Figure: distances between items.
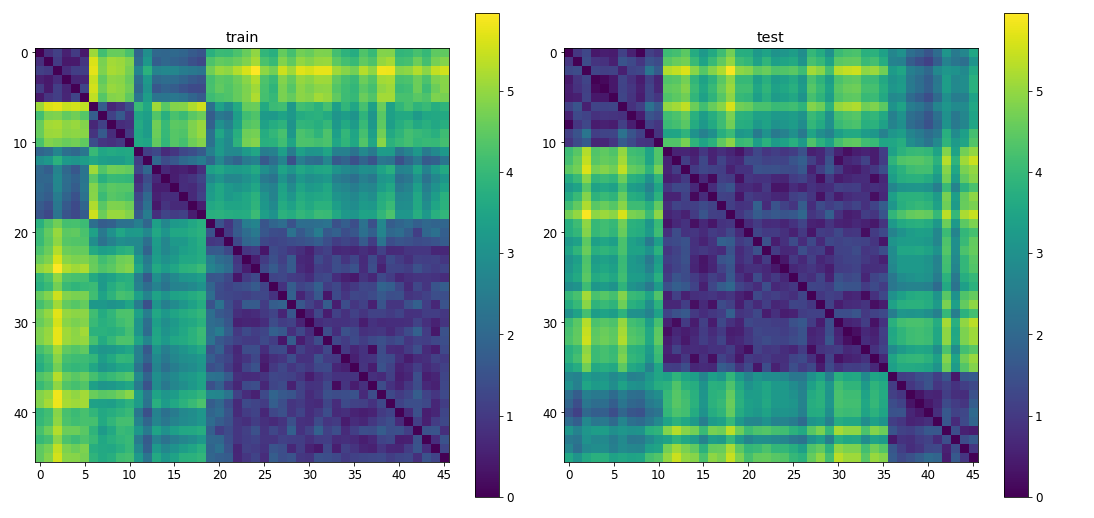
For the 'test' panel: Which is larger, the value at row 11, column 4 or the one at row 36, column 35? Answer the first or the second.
the first
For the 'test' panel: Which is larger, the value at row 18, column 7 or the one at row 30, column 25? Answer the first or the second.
the first
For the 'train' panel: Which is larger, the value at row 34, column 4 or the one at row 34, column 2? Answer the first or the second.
the second
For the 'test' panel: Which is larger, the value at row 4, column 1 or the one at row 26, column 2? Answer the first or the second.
the second
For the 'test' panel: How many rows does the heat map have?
46
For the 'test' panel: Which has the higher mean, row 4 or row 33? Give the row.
4
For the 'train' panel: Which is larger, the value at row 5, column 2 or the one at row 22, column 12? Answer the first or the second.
the second
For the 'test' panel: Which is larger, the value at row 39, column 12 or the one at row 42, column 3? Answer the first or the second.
the first
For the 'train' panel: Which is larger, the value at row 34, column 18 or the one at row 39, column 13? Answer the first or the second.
the second
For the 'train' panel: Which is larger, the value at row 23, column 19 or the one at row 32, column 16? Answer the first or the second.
the second
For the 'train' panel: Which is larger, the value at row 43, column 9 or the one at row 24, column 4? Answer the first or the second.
the second
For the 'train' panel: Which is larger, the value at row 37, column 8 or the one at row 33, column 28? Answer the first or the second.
the first
